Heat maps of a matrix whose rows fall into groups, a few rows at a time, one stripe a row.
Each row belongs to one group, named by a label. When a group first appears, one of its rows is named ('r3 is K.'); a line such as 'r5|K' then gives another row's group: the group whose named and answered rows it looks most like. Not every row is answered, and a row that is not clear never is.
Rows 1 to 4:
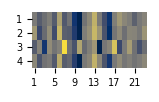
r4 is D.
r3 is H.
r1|D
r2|D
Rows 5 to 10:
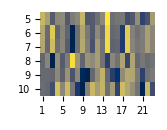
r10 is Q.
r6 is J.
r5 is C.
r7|J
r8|H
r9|D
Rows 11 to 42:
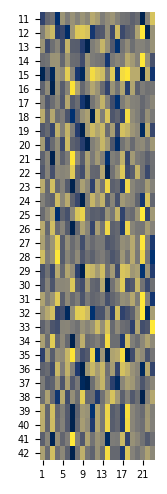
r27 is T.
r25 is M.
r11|C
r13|D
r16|H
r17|D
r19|Q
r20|D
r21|H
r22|H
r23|J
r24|Q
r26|J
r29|Q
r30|H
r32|M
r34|J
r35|H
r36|Q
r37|D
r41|H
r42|J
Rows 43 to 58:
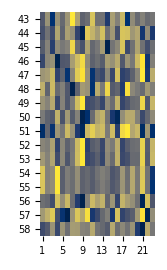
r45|H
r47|M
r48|J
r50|D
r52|M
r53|M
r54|T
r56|Q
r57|M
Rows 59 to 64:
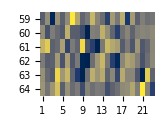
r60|D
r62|D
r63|Q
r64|T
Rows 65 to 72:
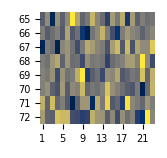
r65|H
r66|D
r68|T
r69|M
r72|Q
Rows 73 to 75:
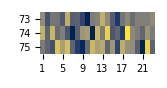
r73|D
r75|Q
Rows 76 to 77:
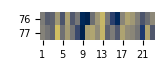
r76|D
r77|Q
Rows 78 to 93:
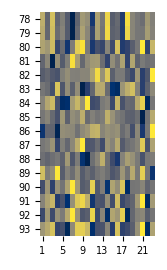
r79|J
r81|H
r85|C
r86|C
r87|M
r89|T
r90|H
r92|H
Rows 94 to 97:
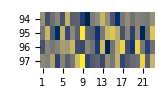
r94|D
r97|M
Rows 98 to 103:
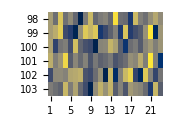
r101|T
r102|H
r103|Q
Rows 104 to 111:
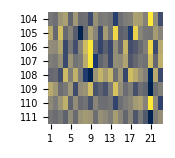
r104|T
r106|M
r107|M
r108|Q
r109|C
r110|T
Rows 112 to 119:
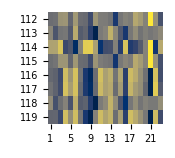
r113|D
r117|Q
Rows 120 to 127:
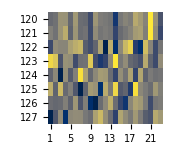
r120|T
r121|T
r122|H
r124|H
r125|J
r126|D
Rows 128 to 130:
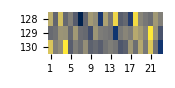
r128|J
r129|T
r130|T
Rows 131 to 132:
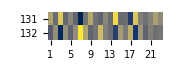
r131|J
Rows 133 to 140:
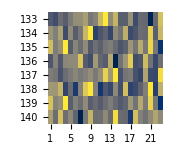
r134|M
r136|H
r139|T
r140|J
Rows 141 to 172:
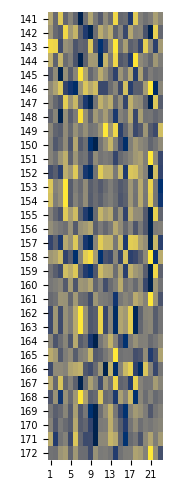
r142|Q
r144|J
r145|H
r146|M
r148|H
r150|D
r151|T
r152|Q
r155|Q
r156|C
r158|M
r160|C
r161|T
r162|H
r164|D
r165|C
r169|D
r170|D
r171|D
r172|T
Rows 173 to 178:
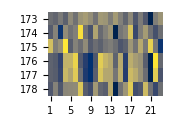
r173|C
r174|H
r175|T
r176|Q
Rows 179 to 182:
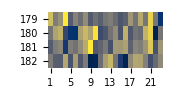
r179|T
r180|M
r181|M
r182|D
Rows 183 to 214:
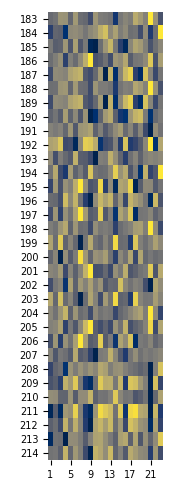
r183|T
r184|C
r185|D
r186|M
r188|T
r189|H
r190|D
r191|C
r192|M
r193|D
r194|C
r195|H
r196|Q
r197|H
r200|H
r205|M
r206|H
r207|D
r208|C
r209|Q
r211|Q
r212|Q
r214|Q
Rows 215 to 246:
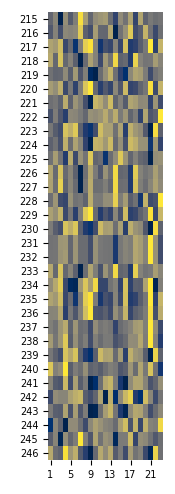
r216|H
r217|M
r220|M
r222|C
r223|Q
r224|Q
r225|C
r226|J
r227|J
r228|C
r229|M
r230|Q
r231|T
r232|T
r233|J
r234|M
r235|M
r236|M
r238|T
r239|Q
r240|T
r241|D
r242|H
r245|H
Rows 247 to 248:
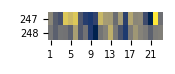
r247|Q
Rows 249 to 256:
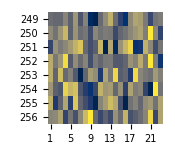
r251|H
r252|T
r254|Q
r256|M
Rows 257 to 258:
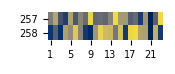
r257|C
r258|Q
